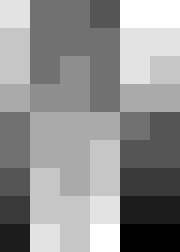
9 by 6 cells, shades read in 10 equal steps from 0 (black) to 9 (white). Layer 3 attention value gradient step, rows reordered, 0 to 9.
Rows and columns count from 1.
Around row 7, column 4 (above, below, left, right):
7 8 6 2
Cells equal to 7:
9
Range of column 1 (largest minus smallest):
7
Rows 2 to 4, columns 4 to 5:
4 8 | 4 8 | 4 6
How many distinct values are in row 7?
4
